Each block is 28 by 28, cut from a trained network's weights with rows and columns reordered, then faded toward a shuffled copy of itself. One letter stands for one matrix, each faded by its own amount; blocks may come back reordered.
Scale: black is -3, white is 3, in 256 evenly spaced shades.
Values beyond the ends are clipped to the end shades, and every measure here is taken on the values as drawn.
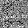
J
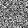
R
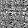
J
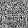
R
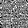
J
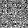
J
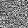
R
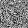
R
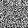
R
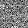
J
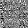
J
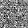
J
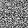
R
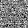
J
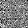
J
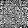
J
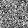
R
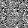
J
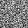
R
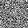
R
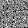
J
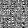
J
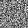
R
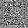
J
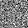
R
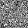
R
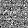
J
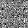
J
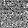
J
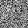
R
